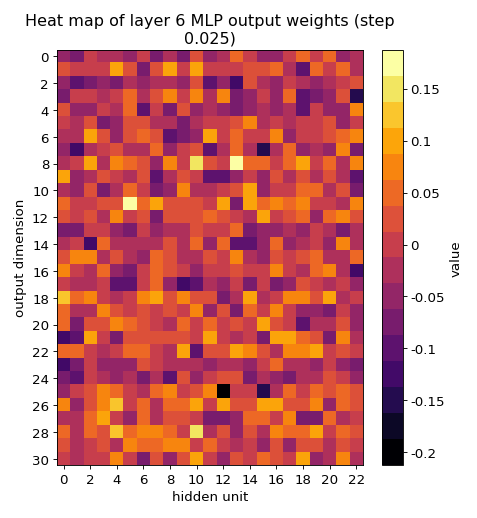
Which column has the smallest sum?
1
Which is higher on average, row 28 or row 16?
row 28
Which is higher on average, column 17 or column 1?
column 17
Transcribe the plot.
Title: Heat map of layer 6 MLP output weights (step 0.025)
x-axis: hidden unit, ticks 0 2 4 6 8 10 12 14 16 18 20 22
y-axis: output dimension, ticks 0 2 4 6 8 10 12 14 16 18 20 22 24 26 28 30 (0 at the top)
Colour bar: value, ticks -0.2 -0.15 -0.1 -0.05 0 0.05 0.1 0.15
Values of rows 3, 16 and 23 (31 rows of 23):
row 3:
-0.075 0 0 -0.025 0 0.05 -0.025 0.025 0.075 0 0.075 -0.025 0.075 -0.075 -0.05 0 -0.05 0.05 -0.1 -0.075 -0.05 0.025 -0.15
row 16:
0.075 0 -0.025 0.05 -0.05 -0.075 0 0.05 0.025 0 -0.05 0 0 0.025 0 0 0.075 0 -0.025 0.05 0.075 -0.025 -0.125
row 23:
-0.125 -0.075 0 -0.05 -0.05 -0.05 0.025 0 -0.025 -0.025 -0.025 -0.05 -0.025 -0.025 -0.05 0 0.05 -0.025 -0.025 -0.05 0 -0.05 -0.075
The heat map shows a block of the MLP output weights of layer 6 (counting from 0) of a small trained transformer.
